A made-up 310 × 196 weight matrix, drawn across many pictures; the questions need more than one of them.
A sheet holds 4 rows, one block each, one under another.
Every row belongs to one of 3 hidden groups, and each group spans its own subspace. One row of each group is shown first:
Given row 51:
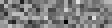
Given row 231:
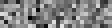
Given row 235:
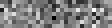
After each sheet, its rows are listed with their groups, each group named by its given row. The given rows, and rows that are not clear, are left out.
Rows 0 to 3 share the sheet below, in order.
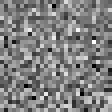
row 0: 231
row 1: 235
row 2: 235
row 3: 235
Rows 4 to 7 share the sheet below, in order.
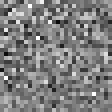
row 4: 51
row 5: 51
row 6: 231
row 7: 235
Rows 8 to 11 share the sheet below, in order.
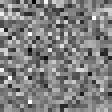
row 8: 51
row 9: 51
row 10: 231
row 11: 231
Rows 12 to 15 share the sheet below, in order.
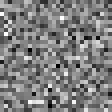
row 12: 231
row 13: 51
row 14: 235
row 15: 231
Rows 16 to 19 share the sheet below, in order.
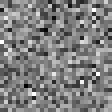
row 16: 235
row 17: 231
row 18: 235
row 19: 235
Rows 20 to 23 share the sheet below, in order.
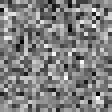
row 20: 235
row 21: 51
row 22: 51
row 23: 51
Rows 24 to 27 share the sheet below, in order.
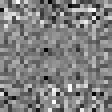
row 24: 235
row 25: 231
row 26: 231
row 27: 235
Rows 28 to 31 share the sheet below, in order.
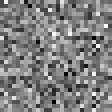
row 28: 51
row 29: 235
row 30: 51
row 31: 235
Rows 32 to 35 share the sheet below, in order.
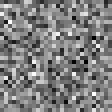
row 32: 231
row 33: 235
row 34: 231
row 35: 235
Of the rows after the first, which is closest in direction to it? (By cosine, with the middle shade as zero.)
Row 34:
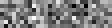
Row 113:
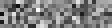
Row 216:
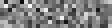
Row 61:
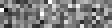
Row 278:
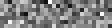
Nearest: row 113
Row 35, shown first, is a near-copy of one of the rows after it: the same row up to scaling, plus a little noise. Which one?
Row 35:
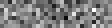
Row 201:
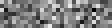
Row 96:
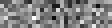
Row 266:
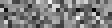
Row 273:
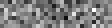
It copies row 273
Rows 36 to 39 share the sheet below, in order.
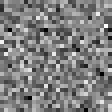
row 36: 51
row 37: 231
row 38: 51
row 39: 51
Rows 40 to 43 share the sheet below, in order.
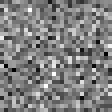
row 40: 235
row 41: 51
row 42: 235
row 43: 231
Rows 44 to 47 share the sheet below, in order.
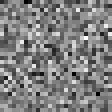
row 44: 235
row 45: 51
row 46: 231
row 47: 51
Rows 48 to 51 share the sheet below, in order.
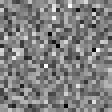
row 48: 235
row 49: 231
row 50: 235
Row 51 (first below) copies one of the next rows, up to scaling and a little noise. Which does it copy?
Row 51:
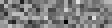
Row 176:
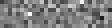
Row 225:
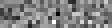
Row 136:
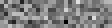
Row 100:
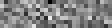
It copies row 136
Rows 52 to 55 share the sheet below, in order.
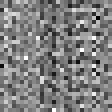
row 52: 235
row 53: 235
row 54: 235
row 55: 235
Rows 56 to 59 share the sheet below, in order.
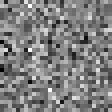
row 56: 51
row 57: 231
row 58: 51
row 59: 231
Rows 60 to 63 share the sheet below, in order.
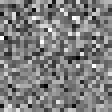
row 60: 231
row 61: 235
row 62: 235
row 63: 231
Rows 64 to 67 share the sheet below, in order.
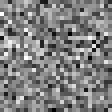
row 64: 231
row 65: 235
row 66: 235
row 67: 51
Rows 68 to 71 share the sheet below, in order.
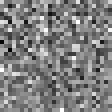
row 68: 231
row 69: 231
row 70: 51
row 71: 235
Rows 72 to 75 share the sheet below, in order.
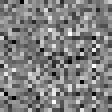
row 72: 51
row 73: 235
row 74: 235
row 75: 235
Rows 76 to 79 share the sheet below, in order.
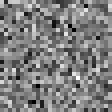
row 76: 51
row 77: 51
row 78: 231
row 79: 231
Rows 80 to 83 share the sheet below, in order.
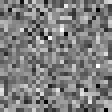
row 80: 51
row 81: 51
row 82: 51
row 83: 51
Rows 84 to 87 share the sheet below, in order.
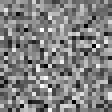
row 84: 51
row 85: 235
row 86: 51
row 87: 231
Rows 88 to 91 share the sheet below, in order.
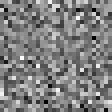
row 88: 235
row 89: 235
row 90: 51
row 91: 51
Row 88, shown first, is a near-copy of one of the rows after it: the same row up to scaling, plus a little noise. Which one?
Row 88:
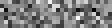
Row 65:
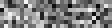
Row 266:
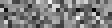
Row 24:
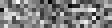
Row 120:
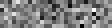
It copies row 266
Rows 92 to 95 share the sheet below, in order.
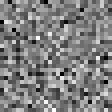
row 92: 231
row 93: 231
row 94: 231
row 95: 51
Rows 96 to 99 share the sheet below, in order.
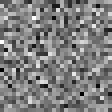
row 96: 235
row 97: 231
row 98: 231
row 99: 231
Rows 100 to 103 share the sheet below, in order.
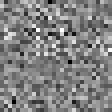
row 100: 51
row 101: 51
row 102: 235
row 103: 231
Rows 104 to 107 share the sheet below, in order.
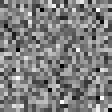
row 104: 51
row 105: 231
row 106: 231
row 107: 231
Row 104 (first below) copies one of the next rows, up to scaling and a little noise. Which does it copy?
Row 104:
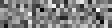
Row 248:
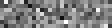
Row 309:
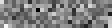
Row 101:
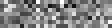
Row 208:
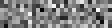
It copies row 208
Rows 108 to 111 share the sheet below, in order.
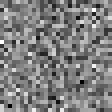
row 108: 235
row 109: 231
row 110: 235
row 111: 231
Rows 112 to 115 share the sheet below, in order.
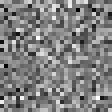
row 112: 235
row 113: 231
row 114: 235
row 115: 231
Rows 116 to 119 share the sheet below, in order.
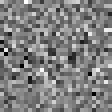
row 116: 235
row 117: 231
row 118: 51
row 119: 235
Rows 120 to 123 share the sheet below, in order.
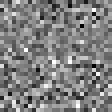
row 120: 235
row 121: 231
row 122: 235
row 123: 231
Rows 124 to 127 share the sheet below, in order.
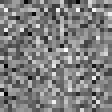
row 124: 235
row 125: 51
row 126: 235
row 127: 235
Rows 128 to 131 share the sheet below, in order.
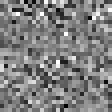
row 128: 51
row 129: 51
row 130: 51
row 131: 231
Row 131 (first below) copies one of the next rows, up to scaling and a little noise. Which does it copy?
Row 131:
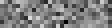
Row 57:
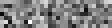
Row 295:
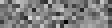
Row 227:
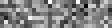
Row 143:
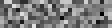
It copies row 295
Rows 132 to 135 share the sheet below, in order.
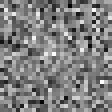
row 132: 235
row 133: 51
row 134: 231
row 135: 231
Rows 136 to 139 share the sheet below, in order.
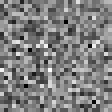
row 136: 51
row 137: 51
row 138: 231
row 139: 235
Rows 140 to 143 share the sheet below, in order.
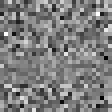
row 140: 231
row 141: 51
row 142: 235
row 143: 231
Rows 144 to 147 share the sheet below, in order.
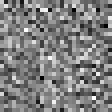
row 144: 51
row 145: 235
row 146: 235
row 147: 235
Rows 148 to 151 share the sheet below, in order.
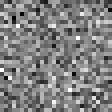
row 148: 231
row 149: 235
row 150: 231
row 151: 235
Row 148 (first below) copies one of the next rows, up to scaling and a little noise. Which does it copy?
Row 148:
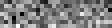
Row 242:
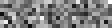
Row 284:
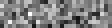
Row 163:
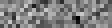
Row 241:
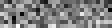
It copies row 241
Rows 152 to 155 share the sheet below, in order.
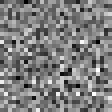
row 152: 235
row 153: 231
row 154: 231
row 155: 235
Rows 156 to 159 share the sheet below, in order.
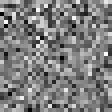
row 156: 231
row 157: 51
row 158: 51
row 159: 51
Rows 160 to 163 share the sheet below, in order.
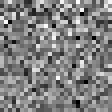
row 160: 231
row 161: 235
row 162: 51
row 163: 231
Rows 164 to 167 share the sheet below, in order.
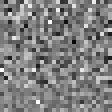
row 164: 51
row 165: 51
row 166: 231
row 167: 235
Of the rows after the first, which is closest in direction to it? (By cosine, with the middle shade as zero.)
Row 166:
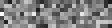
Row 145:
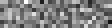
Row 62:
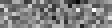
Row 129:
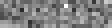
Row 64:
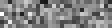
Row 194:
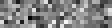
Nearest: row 64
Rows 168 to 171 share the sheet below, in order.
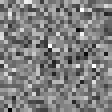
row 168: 235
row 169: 51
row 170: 235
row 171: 231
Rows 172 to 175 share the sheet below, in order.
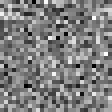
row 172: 51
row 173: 51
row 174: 235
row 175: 235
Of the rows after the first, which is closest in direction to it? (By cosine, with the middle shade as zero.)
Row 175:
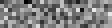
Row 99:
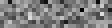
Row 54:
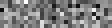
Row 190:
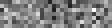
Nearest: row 190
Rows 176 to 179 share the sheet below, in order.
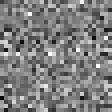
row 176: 51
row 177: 231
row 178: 51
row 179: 231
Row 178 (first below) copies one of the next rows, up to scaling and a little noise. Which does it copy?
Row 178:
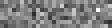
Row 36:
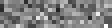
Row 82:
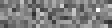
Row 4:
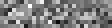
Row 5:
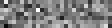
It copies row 82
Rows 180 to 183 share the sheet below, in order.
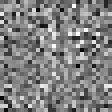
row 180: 231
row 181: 235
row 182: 235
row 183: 231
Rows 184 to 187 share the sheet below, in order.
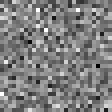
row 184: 235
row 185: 51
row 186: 51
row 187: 51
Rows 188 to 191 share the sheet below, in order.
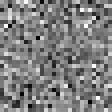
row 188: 235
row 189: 51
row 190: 235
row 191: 51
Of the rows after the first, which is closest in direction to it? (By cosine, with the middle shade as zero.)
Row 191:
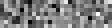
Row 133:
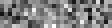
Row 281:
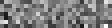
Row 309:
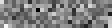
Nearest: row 133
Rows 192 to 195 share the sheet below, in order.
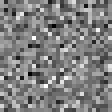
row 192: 51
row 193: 231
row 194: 231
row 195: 231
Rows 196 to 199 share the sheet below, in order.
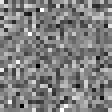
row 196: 51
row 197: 51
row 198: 231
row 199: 231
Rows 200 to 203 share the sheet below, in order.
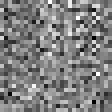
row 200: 235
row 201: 235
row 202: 235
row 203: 51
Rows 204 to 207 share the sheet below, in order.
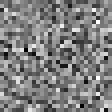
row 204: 235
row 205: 231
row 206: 231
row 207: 51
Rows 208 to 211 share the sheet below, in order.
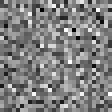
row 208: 51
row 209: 235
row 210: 235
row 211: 231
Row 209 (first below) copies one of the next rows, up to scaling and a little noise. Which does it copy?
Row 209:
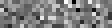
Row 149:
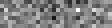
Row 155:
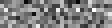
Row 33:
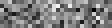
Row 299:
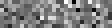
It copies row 299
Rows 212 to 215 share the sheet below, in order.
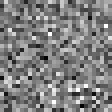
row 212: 51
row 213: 231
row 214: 231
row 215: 235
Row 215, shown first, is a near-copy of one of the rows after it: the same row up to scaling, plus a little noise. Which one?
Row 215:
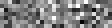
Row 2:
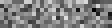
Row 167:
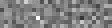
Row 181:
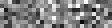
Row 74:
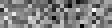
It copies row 181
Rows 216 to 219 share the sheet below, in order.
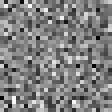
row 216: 51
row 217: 51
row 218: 235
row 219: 231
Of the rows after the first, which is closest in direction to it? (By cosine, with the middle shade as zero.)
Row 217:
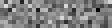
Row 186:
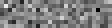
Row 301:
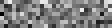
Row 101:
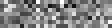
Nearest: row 186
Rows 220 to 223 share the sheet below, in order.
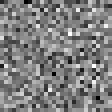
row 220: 235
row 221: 235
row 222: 235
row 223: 51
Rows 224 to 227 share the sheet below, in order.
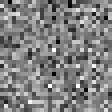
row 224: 235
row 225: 51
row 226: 235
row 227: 231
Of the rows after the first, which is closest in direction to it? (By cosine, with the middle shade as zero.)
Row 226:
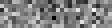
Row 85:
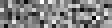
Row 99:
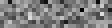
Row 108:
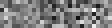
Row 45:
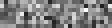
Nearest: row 108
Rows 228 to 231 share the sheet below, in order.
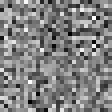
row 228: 235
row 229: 235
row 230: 231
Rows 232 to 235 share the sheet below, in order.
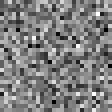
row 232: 231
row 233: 231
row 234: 231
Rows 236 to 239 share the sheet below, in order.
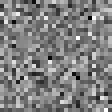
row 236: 51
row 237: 235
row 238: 231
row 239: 231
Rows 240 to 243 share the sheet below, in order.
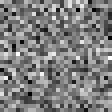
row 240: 235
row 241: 231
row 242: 231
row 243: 51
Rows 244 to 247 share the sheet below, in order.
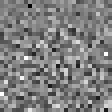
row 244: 51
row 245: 51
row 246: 235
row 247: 51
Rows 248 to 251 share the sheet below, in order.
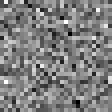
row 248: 51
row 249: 235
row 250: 51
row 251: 231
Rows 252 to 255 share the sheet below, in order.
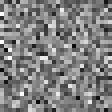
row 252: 231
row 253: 231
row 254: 231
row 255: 51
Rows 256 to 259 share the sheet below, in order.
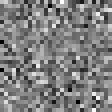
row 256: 51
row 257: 231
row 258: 231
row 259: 235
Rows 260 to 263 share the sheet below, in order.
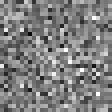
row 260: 51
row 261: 51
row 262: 235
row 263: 51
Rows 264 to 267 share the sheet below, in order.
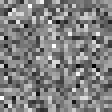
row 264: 51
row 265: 235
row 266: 235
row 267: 231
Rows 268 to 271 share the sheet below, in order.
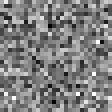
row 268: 231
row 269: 231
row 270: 51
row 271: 235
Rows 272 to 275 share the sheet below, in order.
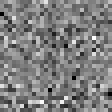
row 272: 231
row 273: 235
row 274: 235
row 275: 231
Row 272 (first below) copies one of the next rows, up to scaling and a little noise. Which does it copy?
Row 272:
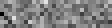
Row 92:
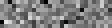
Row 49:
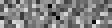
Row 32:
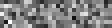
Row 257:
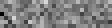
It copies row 257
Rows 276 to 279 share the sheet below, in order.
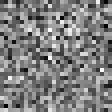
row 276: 231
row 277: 235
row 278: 231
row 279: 231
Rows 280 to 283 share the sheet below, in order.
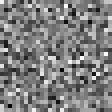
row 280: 51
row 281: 231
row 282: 235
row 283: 231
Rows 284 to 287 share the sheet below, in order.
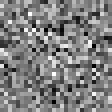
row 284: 231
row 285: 51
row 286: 235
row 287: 235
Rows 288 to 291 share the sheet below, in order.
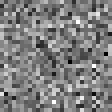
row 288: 231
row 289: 51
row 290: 235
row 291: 235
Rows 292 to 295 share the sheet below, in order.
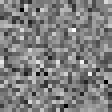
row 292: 51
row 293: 51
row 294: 51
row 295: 231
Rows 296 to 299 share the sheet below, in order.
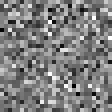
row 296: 51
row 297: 231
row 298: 51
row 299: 235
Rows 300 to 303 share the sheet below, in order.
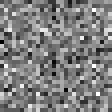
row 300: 235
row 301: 231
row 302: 235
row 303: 51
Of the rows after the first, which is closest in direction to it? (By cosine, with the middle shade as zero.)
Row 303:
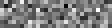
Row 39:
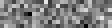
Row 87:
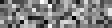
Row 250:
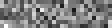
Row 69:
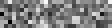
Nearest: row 39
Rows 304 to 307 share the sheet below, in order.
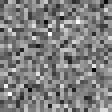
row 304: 231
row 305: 231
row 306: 235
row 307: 51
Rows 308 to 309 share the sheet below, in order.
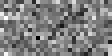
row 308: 51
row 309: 51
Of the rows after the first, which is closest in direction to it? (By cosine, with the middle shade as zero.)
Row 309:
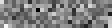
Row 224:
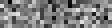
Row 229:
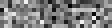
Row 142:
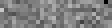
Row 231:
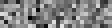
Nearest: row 231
